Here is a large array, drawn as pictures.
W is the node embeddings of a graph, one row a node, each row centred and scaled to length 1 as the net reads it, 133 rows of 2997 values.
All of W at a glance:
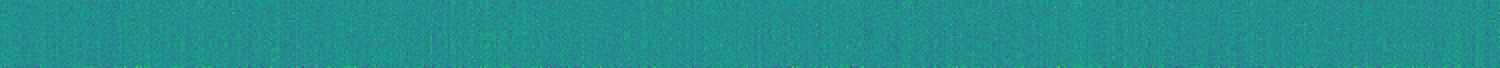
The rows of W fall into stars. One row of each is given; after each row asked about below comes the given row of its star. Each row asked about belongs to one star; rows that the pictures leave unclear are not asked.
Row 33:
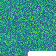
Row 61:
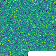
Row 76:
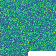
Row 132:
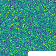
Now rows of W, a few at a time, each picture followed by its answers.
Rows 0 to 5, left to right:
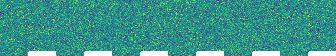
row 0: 33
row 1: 76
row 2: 132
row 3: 76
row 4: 132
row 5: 76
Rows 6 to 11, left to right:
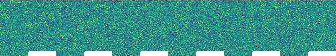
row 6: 76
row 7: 132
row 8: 61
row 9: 61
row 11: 76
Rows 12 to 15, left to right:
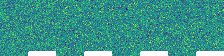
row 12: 132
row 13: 61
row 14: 132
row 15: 132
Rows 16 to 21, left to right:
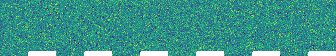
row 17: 33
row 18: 76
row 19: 61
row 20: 76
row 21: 33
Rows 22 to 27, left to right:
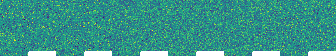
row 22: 33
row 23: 33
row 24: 132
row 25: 132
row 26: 61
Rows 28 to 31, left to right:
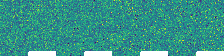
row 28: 33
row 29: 76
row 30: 33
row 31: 33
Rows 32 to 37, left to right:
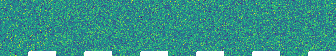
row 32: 132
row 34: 132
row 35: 61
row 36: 132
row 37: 132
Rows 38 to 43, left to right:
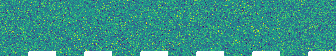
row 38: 76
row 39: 61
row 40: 61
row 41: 33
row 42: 33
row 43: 76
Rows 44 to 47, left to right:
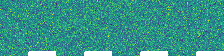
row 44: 132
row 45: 61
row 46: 33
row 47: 132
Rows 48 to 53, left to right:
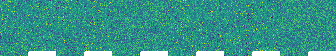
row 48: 76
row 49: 61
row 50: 76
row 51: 61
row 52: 33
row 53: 61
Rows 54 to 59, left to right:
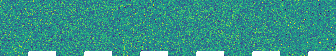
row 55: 132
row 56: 132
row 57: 33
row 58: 33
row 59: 76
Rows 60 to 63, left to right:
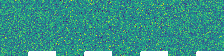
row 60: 61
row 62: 132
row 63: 61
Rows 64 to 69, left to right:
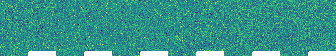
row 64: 132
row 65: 132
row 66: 76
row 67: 33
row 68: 76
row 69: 76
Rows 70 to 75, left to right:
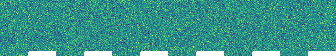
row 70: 76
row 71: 132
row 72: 61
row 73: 61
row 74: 61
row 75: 132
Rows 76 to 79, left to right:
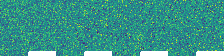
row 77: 132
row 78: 76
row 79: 61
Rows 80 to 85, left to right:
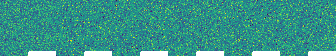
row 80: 132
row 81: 33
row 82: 61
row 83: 132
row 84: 33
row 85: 132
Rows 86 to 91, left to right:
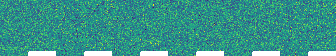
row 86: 132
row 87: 132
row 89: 76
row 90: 132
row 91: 132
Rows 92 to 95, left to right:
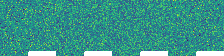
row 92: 132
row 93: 132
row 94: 132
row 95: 61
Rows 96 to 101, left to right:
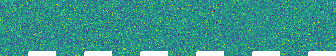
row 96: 61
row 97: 76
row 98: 132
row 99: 61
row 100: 76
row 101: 61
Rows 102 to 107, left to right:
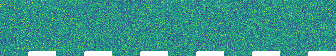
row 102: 76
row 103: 76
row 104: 132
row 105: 76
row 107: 33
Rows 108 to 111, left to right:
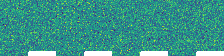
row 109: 76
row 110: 33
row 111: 132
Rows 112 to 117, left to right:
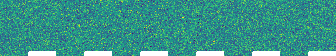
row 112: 132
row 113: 132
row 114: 76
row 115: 132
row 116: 76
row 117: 33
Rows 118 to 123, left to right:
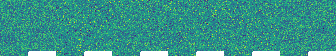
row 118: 76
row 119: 61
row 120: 61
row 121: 76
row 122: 132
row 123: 76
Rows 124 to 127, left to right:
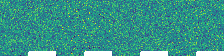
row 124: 33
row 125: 33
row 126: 132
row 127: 76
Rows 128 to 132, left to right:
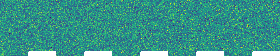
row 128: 61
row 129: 76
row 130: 76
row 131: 76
